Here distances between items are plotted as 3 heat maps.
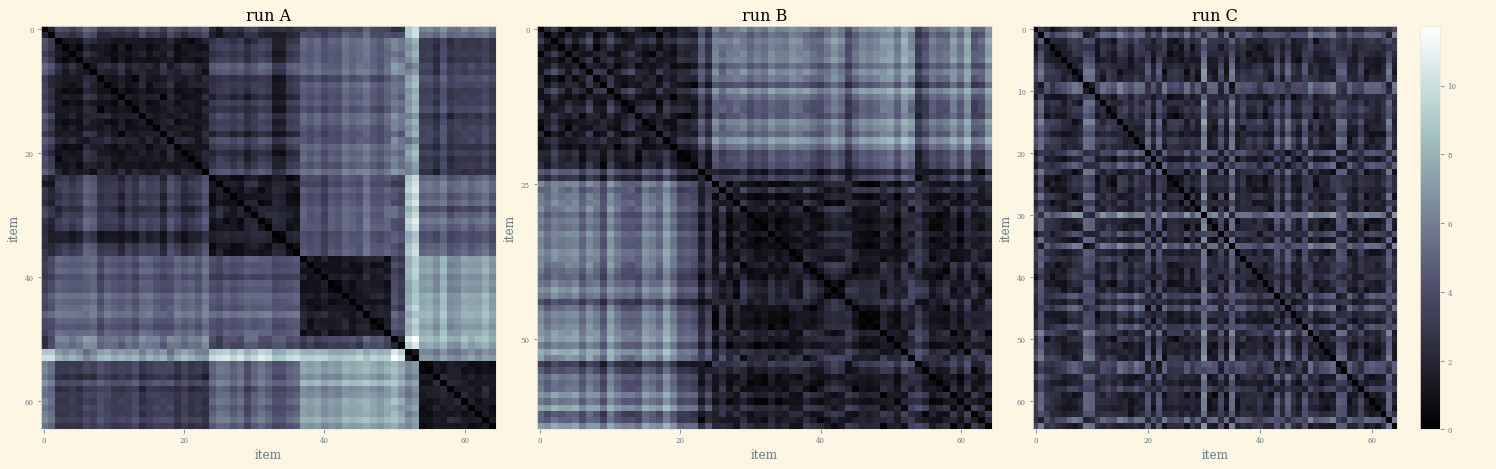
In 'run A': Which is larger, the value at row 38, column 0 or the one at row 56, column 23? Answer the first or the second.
the first
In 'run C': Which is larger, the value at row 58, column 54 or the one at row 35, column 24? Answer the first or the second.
the second
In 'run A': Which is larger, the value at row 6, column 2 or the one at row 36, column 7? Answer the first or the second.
the second
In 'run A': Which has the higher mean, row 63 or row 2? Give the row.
63
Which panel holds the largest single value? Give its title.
run A
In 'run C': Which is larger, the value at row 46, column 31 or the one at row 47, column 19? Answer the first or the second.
the first
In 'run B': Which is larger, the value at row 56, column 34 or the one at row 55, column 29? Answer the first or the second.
the second
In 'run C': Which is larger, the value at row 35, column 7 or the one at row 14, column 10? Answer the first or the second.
the first
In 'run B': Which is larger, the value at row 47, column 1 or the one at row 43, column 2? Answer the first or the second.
the second
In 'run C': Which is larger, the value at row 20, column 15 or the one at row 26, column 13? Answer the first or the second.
the first
